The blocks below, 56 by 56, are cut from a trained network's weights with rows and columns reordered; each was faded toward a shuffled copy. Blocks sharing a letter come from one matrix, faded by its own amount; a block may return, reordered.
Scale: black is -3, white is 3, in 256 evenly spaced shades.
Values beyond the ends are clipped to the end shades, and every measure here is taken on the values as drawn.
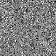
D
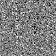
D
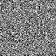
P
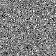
D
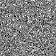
D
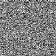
P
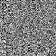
P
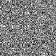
P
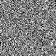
P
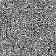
D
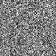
P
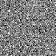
P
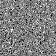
D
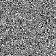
P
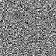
P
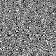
D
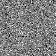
D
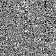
D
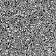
D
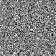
P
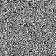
D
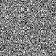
P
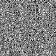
D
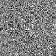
P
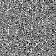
D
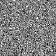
D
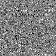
D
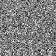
P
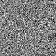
P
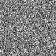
P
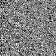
D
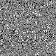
D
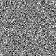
P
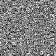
P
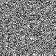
P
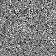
D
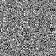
P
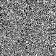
D
